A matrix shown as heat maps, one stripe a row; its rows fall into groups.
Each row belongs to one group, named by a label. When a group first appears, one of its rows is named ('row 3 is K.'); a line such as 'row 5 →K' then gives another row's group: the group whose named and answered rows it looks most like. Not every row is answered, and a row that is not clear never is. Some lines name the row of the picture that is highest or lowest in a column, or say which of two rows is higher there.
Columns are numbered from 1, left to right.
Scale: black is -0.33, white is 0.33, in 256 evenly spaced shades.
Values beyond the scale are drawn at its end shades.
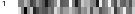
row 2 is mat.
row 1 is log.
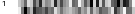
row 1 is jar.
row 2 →mat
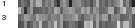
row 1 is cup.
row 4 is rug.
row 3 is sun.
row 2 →mat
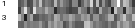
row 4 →rug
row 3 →mat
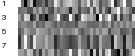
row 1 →mat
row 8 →jar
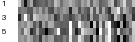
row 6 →jar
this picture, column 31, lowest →2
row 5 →log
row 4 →jar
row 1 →mat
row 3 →sun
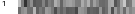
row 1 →mat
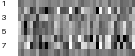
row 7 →log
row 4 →mat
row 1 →sun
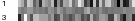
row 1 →jar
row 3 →sun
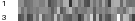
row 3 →rug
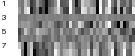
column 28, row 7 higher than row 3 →No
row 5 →sun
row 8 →mat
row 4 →jar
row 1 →log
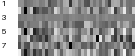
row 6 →log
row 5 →mat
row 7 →cup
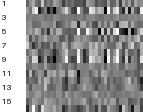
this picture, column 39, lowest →12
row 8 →log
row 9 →log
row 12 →cup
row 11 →cup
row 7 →mat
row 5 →jar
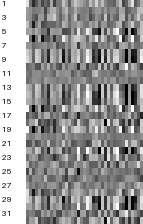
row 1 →mat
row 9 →jar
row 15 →jar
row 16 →mat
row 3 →cup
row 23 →log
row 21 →rug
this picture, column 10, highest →3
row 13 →jar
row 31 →rug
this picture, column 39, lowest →17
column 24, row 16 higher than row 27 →Yes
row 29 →jar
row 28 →mat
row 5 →jar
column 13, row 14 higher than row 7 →No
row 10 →rug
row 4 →mat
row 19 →mat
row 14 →jar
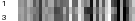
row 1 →jar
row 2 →jar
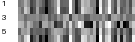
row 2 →log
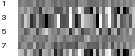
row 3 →log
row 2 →jar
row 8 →jar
